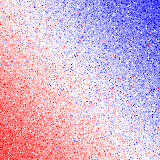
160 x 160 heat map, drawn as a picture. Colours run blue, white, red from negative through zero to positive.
No single row or column stands out from its neighbours. The ninth with the lowest average is the top right. Neither half mirrors the other. There are no regular stripes. The values follow a bell shape. There is an overall slope up to the bottom left.
